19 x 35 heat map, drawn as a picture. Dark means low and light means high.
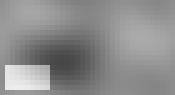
Values change most from cell to cell in the bottom left. No regular stripes run through it. There is no overall slope. In the bottom left lies a patch that is higher than the rest. The ninth with the highest average is the bottom left.
